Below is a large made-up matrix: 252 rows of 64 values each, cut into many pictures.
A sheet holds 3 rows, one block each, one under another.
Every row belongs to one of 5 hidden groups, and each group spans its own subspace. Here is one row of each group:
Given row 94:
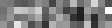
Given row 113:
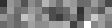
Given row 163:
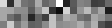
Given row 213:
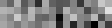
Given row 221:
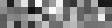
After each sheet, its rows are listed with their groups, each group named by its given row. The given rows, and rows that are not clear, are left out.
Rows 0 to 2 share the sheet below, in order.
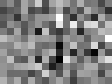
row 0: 213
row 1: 213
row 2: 221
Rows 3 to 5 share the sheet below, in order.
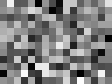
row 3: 221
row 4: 163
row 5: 163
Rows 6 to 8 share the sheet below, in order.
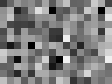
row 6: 113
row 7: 221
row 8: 221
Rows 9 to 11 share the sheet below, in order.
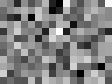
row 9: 221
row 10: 221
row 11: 113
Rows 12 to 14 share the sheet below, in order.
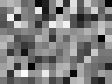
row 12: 94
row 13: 113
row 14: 163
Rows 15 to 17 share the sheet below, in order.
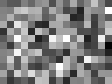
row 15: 94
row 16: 113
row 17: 163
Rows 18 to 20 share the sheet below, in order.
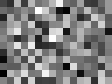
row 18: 163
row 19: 221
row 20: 163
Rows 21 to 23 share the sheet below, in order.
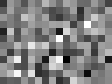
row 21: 113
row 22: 163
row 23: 221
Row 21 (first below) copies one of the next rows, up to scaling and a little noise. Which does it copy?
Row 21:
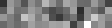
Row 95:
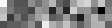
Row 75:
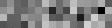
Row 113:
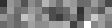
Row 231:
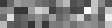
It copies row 113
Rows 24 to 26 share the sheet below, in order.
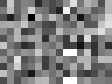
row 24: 221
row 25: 94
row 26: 94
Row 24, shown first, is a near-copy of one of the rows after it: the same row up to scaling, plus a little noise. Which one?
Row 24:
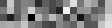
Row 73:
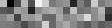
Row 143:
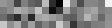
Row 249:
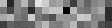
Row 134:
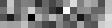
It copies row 134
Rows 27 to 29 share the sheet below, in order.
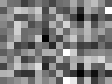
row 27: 94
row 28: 94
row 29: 94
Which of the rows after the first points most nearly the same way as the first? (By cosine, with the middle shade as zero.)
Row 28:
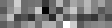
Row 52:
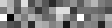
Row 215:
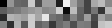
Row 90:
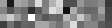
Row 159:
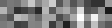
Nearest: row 90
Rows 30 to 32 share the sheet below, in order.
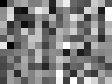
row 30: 113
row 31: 163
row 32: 213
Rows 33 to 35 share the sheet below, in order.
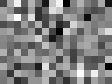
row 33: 221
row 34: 221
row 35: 94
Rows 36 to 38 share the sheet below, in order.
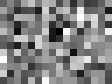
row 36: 94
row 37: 221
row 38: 113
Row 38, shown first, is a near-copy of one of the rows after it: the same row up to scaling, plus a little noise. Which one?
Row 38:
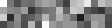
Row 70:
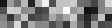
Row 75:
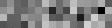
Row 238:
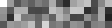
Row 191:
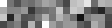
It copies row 191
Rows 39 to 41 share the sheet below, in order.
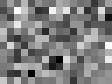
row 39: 113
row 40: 113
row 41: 221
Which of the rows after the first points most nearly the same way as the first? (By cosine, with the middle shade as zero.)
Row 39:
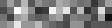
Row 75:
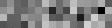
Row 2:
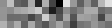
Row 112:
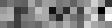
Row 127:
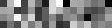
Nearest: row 127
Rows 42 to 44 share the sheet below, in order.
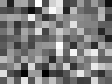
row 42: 221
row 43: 213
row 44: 163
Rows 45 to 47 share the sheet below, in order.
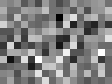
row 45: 213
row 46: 163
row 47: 221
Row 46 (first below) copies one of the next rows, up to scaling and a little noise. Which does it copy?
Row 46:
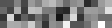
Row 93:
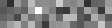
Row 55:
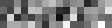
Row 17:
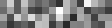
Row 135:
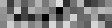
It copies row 55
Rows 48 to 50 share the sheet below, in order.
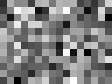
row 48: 113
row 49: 213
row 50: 94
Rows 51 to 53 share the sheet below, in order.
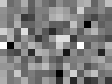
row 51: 113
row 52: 163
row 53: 213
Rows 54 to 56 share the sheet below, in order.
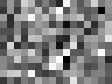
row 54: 163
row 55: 163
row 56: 221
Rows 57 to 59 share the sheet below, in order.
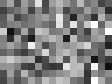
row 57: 213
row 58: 221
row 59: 94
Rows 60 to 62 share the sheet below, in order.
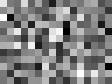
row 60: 163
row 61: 221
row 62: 94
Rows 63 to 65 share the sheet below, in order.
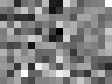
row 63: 221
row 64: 221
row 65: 163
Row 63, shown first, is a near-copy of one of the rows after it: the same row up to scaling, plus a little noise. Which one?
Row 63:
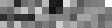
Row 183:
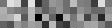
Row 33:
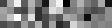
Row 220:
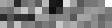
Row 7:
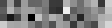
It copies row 220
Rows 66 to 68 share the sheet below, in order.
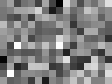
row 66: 221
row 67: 163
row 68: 113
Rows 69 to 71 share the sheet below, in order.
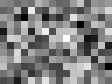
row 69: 163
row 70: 113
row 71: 94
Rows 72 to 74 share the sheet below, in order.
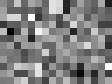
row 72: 221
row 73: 221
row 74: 94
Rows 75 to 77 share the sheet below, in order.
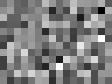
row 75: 113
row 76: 113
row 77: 163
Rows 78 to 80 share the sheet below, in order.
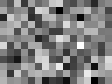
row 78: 163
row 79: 163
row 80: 94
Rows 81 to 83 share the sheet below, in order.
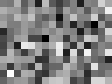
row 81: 213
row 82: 213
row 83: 94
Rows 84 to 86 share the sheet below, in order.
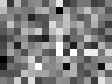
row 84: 163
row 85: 213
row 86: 163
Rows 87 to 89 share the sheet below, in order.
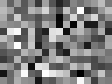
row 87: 213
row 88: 221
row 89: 163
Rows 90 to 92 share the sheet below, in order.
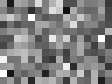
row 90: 221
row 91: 113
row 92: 163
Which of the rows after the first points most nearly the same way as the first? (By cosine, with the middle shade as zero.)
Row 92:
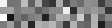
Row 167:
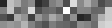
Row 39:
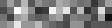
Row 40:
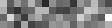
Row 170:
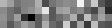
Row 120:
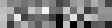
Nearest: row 39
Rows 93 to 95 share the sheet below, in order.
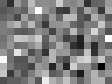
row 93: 163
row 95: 113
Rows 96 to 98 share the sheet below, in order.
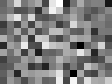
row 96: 221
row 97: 163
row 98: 213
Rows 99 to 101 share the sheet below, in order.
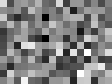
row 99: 163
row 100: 213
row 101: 113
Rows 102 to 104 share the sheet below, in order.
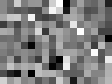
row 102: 221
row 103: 213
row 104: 221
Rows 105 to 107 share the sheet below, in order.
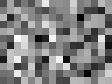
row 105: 113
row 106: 113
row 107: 221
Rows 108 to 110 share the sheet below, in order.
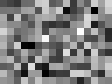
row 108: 94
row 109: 213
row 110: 163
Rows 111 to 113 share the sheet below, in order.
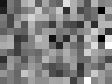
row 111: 163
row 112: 113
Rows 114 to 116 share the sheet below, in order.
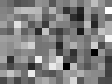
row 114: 94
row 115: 213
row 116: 221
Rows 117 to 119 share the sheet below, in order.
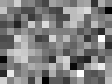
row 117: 94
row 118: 113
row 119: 113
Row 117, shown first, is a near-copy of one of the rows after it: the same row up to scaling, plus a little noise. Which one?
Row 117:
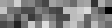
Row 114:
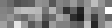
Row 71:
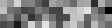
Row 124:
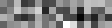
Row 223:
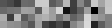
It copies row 71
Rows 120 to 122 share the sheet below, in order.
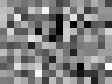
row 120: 213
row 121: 221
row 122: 94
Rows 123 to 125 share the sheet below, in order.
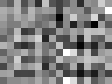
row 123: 213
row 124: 94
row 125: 94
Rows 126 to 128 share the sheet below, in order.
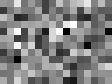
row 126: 94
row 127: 221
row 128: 94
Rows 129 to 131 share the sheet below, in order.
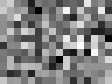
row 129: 163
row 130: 94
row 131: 221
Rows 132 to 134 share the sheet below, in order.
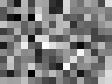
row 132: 221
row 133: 163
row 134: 221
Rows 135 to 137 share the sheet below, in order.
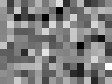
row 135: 163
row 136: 113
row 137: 94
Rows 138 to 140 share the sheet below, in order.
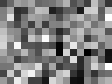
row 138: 113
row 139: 213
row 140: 94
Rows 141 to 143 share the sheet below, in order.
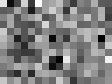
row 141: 221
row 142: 113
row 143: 221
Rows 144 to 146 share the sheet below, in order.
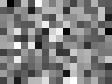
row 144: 221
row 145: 221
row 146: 94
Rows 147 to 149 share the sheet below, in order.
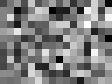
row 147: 113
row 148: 94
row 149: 163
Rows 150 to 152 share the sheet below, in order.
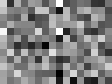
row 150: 163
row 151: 163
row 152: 213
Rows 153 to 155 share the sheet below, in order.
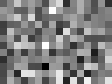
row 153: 221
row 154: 163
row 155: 213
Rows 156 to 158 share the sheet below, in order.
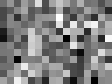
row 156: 213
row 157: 163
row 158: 94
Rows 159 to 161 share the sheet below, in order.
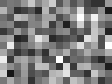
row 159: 94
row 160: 113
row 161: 163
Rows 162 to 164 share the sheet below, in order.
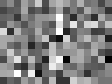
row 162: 213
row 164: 221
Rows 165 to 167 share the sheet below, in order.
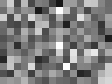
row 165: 163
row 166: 213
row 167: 221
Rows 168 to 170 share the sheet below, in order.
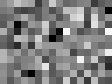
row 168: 94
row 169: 221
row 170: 213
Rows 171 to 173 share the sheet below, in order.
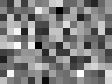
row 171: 163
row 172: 221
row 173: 113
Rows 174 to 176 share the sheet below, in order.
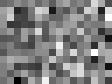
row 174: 113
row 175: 213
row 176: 94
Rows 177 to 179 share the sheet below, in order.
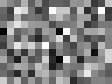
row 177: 113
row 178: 163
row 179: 221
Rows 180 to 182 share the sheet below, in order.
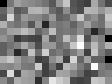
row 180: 113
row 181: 94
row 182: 94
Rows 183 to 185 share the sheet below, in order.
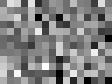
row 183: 221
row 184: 213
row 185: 213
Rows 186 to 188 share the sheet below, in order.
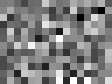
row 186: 113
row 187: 163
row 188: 213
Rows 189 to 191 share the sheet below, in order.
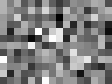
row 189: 213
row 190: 221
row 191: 113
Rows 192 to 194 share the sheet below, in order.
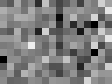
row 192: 213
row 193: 213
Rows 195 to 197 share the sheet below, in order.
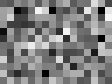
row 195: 113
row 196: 163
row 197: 163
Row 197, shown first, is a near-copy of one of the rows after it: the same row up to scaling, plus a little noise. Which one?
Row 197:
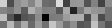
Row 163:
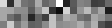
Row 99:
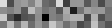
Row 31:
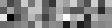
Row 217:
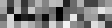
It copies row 99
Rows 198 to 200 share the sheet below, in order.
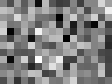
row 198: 213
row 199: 221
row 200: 221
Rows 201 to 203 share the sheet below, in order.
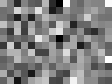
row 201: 221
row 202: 163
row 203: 94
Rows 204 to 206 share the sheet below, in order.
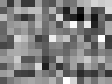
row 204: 94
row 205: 113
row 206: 94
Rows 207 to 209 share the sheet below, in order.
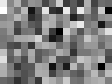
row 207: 163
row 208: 221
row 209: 113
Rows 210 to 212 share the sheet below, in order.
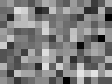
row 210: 113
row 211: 113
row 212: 94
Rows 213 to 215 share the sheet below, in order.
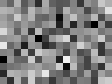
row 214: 163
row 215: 163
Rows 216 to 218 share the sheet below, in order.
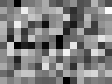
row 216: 94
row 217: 163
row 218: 94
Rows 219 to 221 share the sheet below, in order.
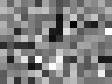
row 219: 213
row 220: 221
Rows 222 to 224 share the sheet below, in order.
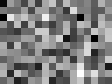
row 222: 163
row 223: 94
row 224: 94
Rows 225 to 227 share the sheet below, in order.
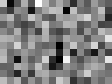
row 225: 221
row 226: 213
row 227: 221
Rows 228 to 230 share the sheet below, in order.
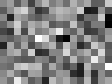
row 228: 113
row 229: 163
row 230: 94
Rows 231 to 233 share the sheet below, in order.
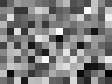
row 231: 113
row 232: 163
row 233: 113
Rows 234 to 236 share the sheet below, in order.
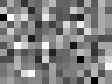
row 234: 163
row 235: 163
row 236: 213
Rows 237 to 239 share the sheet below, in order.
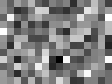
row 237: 113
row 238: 113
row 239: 221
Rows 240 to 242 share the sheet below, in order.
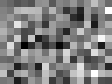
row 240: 94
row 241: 163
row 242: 94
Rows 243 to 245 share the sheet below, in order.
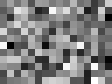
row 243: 113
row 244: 163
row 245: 94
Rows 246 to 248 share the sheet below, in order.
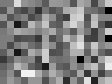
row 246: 94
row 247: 94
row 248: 213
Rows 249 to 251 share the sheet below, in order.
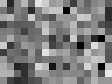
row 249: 221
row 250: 113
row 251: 113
